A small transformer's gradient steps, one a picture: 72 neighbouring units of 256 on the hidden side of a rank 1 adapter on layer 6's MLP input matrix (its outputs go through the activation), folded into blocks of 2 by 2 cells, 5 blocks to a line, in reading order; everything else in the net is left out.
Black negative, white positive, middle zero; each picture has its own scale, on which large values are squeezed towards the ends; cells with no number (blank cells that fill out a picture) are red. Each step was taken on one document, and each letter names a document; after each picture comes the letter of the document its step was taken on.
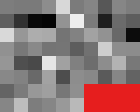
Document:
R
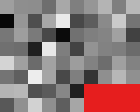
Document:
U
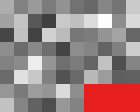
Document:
R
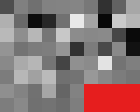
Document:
R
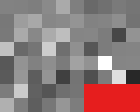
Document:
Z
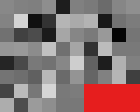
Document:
Z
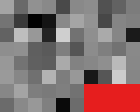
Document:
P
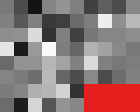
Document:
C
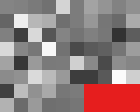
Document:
Z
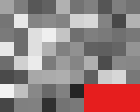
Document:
U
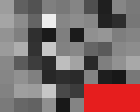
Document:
C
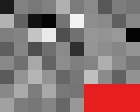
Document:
R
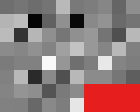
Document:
R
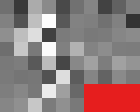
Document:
C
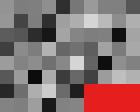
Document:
Z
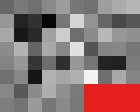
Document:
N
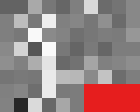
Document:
C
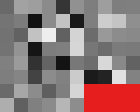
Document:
P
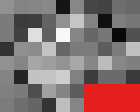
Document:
Z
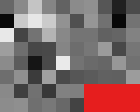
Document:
N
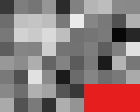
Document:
Z
